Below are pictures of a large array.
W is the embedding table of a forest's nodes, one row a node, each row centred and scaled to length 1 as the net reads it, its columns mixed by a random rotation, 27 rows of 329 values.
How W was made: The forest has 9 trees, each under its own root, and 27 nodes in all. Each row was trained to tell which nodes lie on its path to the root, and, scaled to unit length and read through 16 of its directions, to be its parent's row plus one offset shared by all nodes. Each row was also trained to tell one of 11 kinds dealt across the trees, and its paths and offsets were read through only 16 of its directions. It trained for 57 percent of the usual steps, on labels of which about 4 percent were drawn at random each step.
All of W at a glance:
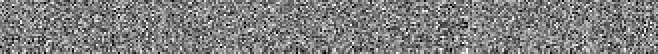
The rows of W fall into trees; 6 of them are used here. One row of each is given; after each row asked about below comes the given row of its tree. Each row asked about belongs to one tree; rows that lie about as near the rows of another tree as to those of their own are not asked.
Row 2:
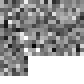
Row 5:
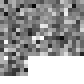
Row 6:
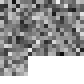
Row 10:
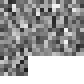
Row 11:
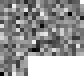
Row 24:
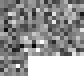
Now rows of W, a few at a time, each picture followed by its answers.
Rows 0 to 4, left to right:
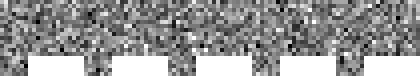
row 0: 10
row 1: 5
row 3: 11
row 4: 6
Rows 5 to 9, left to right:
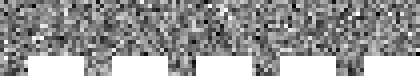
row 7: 10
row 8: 2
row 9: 5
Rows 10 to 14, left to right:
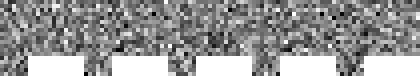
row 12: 6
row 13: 11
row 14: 5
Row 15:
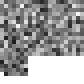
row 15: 2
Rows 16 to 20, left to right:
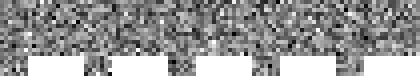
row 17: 11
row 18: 24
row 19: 11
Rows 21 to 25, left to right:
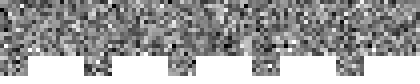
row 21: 24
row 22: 10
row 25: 2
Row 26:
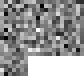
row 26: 2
